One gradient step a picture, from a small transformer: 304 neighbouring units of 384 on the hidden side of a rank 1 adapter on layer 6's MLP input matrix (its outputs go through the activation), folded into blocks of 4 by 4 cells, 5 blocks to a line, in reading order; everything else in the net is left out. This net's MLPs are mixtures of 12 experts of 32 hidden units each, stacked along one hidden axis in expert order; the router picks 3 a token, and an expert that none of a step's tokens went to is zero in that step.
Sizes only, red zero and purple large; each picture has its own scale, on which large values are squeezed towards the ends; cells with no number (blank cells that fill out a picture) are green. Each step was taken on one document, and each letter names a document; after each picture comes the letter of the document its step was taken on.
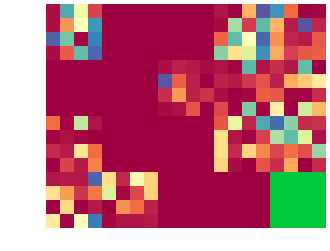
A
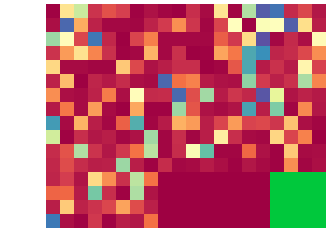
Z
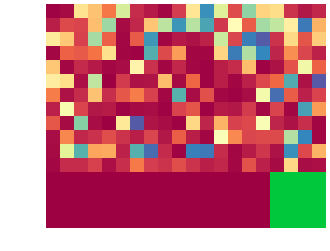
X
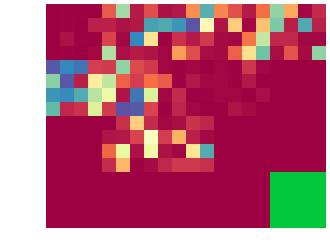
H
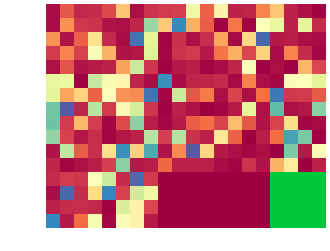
X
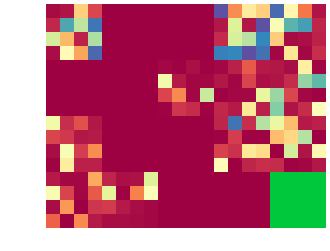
A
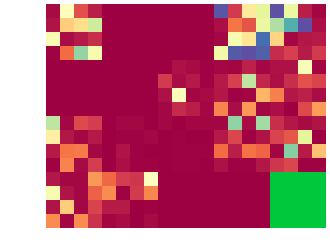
A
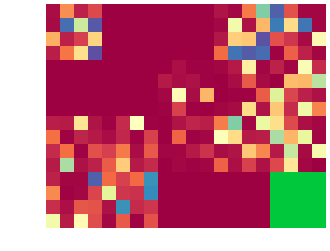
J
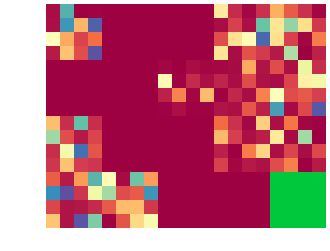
J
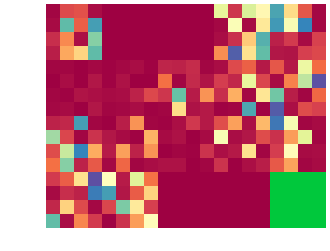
J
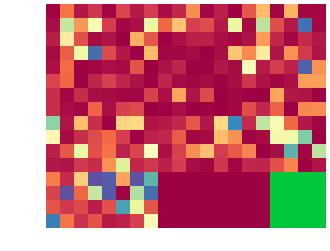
J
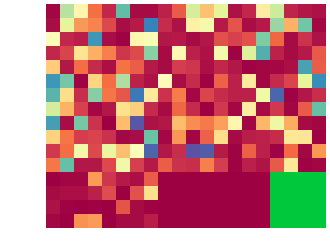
X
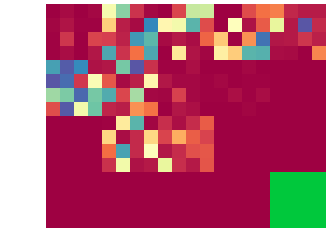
H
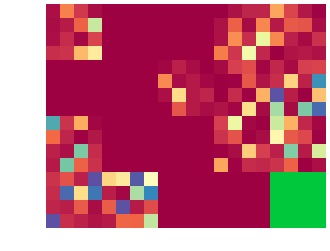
J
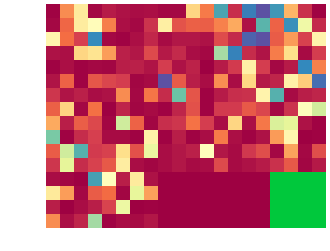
Z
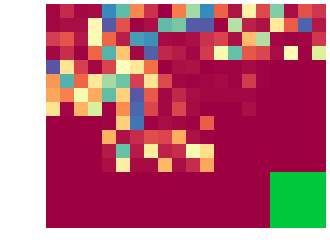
H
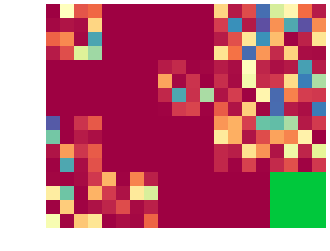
A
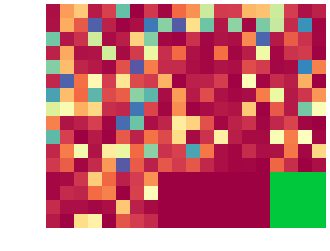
X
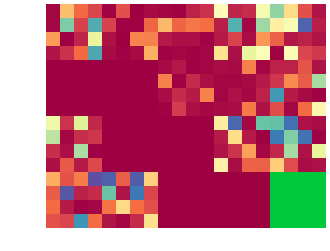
J
